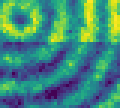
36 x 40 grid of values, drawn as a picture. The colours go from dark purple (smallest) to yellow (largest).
A horizontal seam about 40% of the way down splits the table, and the top part is higher. The ninth with the lowest average is the bottom middle. Rings spread out from the top left. The ninth with the highest average is the top right.
